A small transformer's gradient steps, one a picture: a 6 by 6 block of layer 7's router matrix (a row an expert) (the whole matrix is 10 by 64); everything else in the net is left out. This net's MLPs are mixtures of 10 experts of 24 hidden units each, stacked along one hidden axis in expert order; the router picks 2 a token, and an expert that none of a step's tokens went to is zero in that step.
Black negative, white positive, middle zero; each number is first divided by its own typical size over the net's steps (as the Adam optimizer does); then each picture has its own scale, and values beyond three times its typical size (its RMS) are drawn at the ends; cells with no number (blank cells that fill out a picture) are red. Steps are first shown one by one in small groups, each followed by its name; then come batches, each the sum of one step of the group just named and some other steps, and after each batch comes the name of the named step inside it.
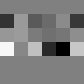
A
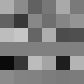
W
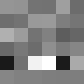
W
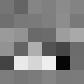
A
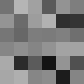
A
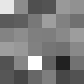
A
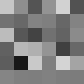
W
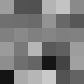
A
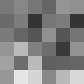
A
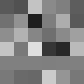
A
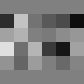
A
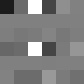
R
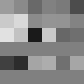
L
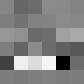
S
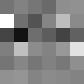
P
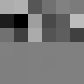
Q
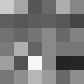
Q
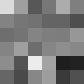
P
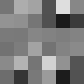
R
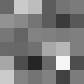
R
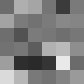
P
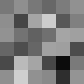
S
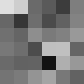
Q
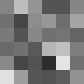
Q
